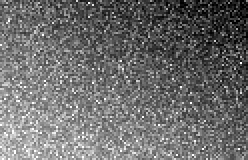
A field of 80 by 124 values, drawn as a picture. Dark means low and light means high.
Average level on the scale: 40%. Ninth with the highest average: bottom left. Mirror symmetry: none. Slope: up to the bottom left.
